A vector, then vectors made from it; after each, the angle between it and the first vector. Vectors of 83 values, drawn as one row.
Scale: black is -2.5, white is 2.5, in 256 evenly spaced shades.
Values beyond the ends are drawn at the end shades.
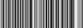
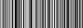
orthogonal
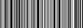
partly opposed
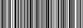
partly aligned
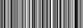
partly opposed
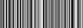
partly aligned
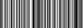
nearly opposite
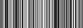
orthogonal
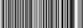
nearly parallel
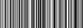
partly opposed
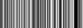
nearly opposite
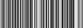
nearly parallel
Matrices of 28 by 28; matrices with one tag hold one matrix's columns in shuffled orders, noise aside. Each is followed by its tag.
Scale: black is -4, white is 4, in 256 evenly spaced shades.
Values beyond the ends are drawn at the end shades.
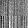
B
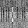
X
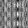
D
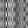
D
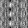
D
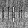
X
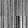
B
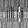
X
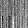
B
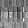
X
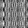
D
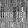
X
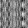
D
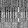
X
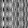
D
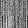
B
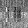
X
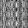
D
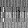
X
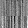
B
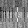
X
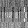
X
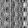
D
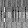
X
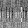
X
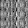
D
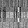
X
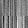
B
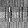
X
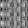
D
